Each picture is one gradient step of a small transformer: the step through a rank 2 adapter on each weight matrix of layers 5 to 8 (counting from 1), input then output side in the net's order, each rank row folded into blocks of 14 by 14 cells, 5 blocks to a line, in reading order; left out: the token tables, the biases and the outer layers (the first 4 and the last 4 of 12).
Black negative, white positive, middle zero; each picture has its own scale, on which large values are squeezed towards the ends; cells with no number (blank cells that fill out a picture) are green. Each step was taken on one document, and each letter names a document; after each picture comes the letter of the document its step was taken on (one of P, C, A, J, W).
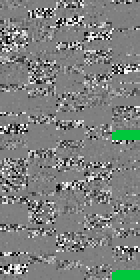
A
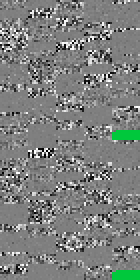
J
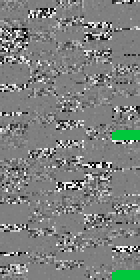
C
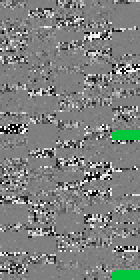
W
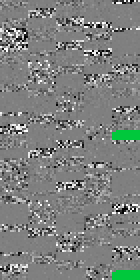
C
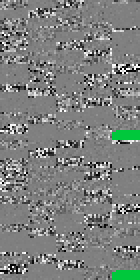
W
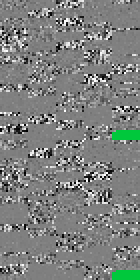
A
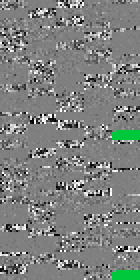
W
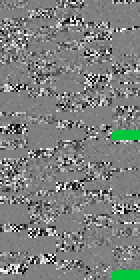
J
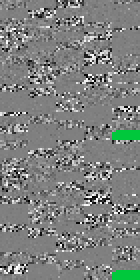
A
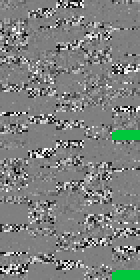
A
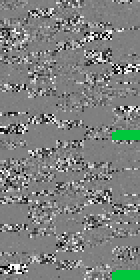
A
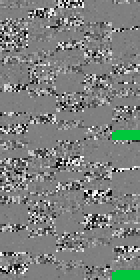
J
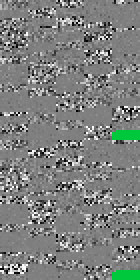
J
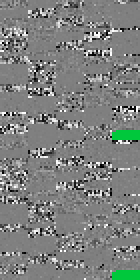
W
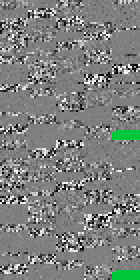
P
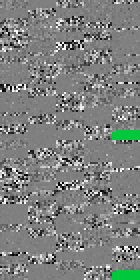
P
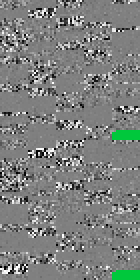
J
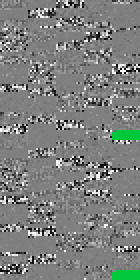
W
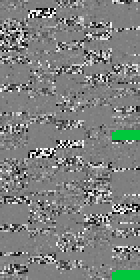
C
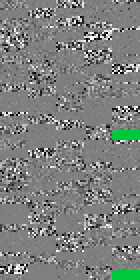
A
